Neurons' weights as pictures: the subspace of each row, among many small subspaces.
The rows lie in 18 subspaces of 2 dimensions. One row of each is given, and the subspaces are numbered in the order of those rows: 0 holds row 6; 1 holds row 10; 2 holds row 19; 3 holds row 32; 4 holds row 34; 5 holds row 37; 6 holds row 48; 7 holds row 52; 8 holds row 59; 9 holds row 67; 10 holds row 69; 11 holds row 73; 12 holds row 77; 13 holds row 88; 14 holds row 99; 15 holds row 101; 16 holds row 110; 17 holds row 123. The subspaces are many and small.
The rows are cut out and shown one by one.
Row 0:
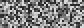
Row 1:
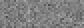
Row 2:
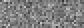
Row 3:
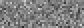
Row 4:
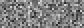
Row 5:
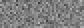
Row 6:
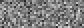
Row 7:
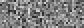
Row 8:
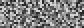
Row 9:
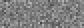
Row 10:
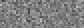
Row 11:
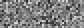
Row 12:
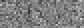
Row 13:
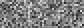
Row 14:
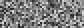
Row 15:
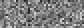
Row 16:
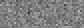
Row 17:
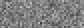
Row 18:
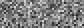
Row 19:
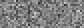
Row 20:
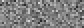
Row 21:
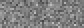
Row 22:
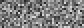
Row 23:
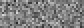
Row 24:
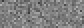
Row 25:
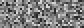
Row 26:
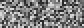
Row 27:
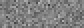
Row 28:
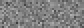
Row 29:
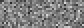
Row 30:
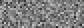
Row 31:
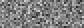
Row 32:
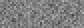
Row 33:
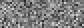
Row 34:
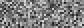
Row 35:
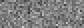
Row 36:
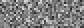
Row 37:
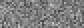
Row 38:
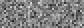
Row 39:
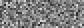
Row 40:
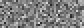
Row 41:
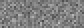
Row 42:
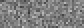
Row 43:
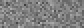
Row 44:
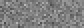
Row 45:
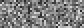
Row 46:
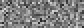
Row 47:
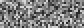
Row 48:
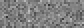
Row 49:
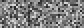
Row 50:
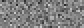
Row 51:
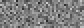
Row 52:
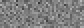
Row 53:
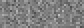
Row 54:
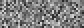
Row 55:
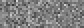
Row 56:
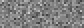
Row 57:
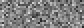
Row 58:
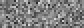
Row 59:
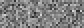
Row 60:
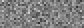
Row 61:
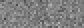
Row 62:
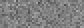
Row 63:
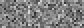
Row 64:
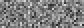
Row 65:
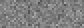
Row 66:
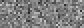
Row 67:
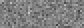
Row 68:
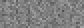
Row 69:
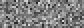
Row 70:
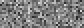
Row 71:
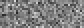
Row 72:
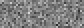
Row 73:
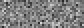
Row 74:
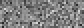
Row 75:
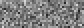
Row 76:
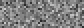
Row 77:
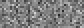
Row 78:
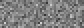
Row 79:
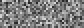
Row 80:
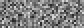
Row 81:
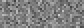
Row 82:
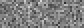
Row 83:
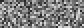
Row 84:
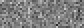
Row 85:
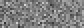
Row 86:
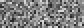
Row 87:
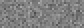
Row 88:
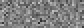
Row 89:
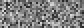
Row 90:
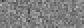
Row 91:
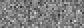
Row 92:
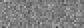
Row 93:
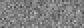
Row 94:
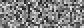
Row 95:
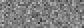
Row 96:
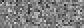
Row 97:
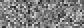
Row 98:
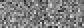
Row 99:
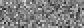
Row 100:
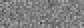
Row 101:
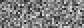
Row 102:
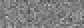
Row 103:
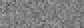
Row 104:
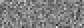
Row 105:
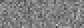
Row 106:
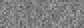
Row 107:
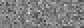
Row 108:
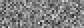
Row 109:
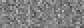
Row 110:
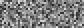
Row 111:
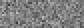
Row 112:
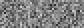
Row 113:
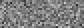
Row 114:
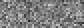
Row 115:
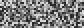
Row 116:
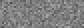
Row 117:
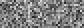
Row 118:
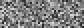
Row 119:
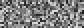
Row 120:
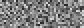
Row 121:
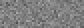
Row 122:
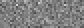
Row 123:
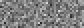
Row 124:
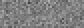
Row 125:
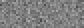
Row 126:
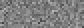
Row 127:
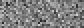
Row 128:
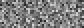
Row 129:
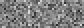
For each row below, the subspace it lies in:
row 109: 12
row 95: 13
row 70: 0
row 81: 12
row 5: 7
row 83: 0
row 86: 17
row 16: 9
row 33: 4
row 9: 11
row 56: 15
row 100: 11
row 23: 8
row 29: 9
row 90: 1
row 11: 10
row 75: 15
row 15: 6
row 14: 5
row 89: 2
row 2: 10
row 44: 5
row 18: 4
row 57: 13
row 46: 13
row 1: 6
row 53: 12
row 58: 10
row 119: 13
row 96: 9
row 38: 2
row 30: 16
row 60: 15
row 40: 17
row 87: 2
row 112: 8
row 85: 5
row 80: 3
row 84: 16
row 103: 8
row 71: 8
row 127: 0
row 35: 14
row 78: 17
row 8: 14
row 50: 17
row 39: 16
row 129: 11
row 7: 1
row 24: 14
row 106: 8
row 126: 13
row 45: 0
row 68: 12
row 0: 4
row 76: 14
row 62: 2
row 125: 1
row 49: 3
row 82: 5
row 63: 11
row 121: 4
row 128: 1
